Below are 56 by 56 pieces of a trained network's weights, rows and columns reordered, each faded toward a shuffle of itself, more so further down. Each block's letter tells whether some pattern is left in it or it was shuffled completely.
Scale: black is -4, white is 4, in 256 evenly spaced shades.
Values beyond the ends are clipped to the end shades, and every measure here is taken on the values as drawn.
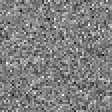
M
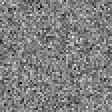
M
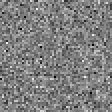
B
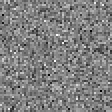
M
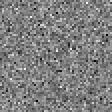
M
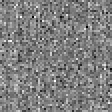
B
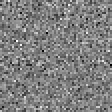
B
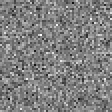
M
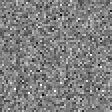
M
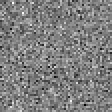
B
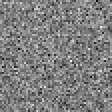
M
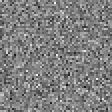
B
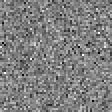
M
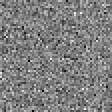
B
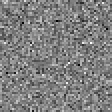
B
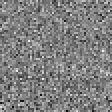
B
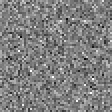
B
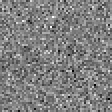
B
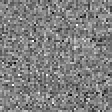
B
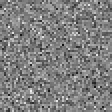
B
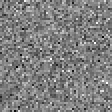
M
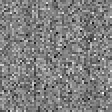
B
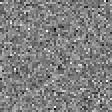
B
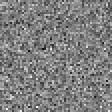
B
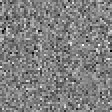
M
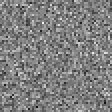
M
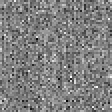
B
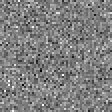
M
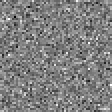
M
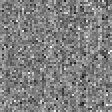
B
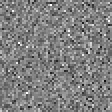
B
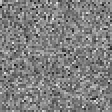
M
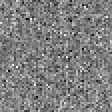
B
